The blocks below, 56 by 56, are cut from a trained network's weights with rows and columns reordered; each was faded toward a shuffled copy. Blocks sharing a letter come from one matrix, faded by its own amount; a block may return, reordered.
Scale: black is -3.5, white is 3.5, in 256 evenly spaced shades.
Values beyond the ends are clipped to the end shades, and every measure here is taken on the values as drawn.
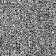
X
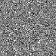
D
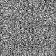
X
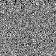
X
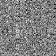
X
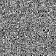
X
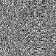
D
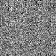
X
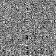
X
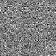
D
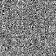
X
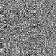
D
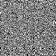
X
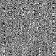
D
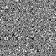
D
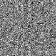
X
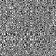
D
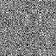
D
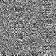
D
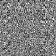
D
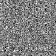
X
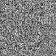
X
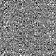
D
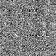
X
